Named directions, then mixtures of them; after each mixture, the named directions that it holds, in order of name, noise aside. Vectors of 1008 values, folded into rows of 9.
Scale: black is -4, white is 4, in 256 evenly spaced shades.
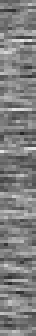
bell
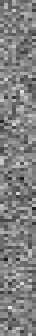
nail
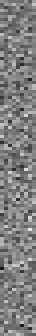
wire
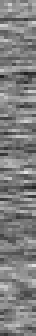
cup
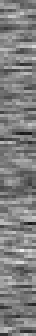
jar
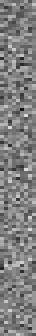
wire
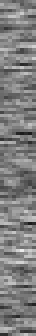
jar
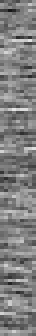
bell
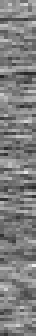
cup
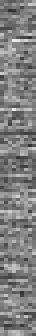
bell, wire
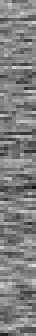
cup, jar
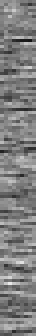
bell, jar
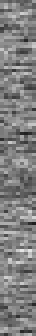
jar, nail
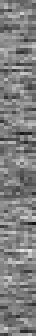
jar, nail
